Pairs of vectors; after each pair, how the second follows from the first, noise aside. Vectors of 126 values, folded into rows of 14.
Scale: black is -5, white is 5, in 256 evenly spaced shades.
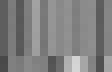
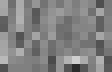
sign-scrambled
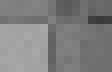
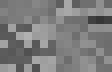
sign-scrambled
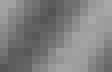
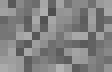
sign-scrambled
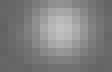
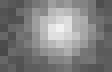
scaled up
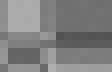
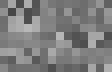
sign-scrambled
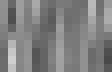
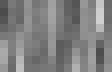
reversed
